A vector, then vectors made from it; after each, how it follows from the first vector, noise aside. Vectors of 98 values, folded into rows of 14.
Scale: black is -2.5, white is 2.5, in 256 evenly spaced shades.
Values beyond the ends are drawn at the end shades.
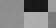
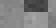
shrunk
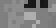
partly zeroed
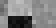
reversed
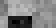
reversed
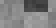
shrunk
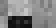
reversed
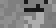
partly zeroed
